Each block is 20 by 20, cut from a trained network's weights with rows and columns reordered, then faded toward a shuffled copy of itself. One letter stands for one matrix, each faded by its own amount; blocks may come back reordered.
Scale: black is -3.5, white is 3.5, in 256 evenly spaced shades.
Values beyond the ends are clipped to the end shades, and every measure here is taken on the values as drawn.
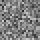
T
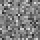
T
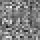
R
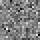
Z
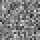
T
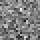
T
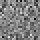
R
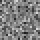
T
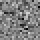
Z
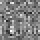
R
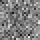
Z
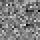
R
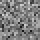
Z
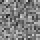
T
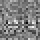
R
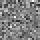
Z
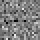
Z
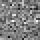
Z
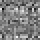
R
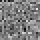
R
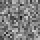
T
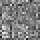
R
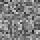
T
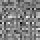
R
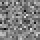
R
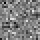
Z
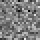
R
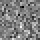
Z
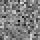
T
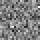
T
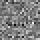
R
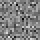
R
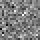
Z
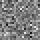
Z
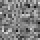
R
